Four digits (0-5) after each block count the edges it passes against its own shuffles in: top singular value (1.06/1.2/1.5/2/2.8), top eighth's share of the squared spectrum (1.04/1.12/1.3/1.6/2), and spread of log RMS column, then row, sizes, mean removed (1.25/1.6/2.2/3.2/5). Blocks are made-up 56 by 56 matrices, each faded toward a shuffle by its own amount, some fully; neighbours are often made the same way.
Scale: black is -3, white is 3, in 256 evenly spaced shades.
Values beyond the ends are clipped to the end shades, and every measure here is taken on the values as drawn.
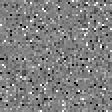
2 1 0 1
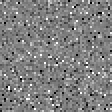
0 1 0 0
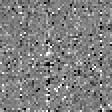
2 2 2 1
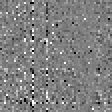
3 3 2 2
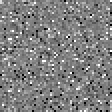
0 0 0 0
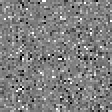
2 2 2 1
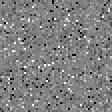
0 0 0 0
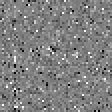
2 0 0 0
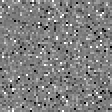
0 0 0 0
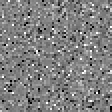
1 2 1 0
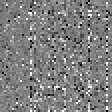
2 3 3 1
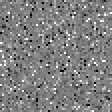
0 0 0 0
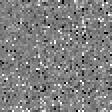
1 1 1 0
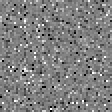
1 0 0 0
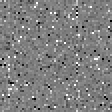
1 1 0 0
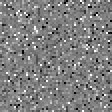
0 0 0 0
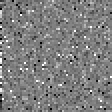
2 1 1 0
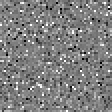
0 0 0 0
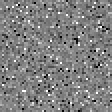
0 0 0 0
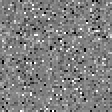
0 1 0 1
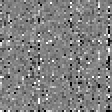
2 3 3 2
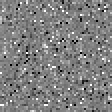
1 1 0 0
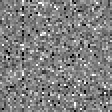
2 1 1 0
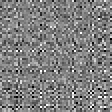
4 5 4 3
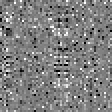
4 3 2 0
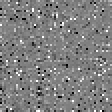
3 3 0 1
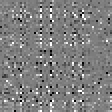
4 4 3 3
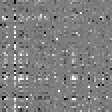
4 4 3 2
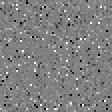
2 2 0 0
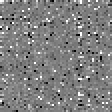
3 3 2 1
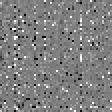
4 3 2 1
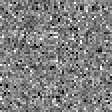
2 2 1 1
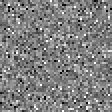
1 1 0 0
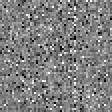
1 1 2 0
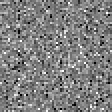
1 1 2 0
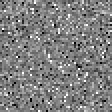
0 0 0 0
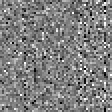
2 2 2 0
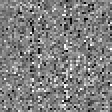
1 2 3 0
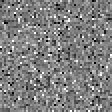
0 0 1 0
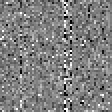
2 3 3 0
